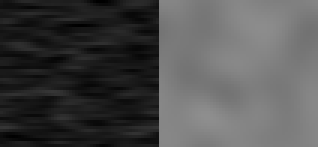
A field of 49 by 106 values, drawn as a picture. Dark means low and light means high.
It is made of 1 by 2 panels. Panel 1,1: very low, streaked across, faint in contrast. Panel 1,2: middling, smooth, faint in contrast.
